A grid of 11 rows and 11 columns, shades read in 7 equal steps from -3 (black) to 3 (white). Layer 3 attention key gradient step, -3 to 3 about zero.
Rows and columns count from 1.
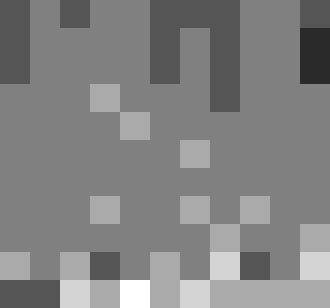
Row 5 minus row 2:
1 0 0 0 1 1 0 1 0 0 2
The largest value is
3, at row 11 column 5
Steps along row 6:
same same same same same up down same same same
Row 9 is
0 0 0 0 0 0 0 1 0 0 1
